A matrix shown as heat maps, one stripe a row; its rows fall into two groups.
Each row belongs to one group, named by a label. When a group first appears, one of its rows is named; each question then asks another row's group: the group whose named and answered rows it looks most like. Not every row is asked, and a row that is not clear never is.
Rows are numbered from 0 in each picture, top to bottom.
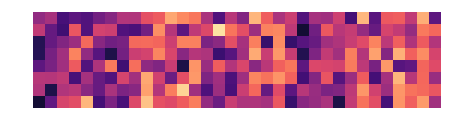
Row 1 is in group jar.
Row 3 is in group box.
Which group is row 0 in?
box
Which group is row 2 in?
box
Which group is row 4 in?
jar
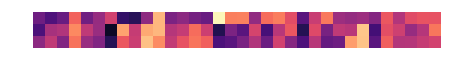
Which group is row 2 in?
box
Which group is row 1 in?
box
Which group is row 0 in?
jar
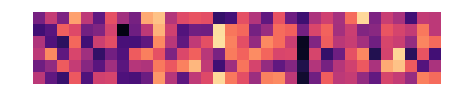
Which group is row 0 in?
box
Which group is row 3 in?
box
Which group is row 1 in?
jar
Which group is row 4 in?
box
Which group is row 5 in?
jar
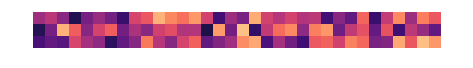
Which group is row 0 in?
box
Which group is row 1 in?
jar
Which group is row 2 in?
box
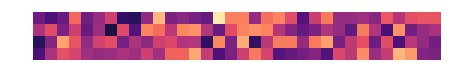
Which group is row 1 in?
box
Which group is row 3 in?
box
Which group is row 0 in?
jar
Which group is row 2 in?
jar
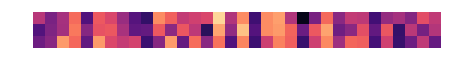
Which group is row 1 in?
jar
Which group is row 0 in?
jar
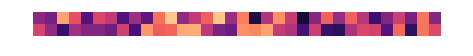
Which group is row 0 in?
jar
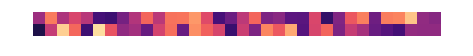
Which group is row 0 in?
box
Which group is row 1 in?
jar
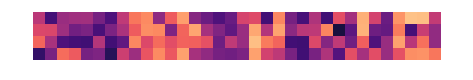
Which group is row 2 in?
box
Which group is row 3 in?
box
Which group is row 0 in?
box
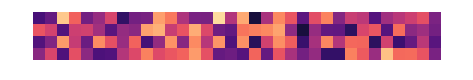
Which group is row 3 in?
box
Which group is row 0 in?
jar
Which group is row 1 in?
box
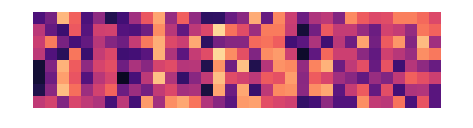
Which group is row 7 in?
box
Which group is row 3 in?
jar
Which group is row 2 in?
box
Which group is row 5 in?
jar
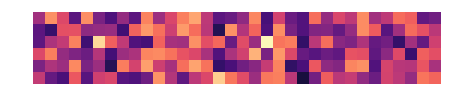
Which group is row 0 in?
box
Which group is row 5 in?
jar
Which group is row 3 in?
box
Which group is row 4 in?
box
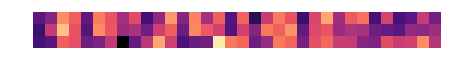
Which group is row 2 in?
jar
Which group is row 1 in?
jar
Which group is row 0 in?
jar
